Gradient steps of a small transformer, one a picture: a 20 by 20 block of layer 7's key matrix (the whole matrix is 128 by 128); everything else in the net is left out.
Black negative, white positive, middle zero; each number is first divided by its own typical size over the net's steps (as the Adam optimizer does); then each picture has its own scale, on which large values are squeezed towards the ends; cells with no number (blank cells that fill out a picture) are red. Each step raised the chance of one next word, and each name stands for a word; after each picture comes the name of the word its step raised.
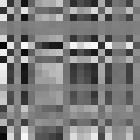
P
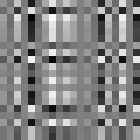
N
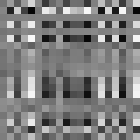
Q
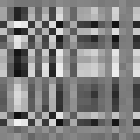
N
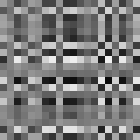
Q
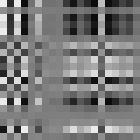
P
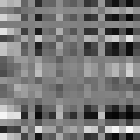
P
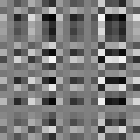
Q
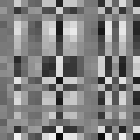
N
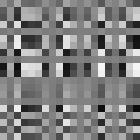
N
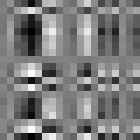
Q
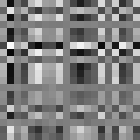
P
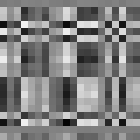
Q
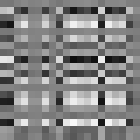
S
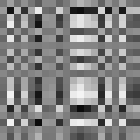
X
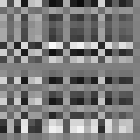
P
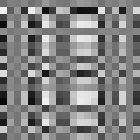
X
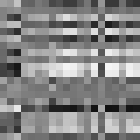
X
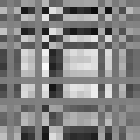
Q
